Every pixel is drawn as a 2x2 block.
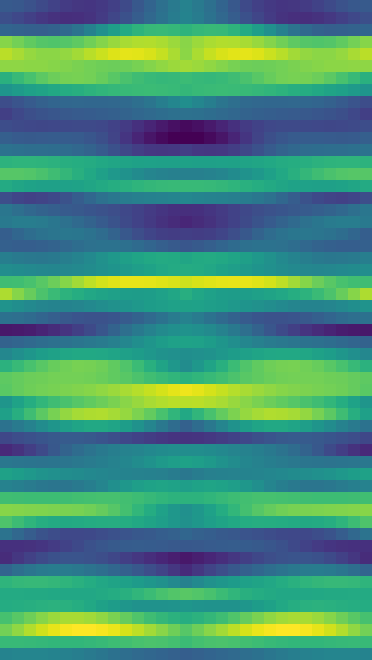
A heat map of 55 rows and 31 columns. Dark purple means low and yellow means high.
No overall slope runs across the table. Stripes running across repeat 6 times from top to bottom. The grain runs across in streaks. On average the colour sits 50% of the way up the scale. The left and right halves mirror each other.
